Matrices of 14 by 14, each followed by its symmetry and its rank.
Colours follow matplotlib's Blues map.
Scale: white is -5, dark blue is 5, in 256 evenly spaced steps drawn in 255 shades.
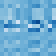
neither, rank two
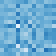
neither, rank two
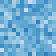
neither, full rank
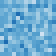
neither, full rank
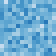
neither, full rank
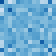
symmetric, rank three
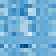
neither, rank two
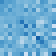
symmetric, rank three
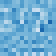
neither, rank three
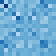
symmetric, rank three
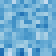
neither, rank three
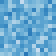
neither, full rank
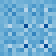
symmetric, rank three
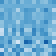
neither, rank two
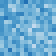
neither, full rank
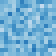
neither, full rank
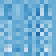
neither, rank two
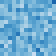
neither, full rank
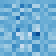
neither, rank two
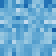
neither, rank three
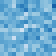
neither, rank three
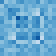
symmetric, rank three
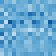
neither, rank three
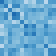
symmetric, rank three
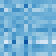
neither, rank two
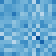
symmetric, rank three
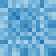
symmetric, rank three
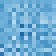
neither, rank three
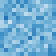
neither, full rank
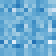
neither, rank three
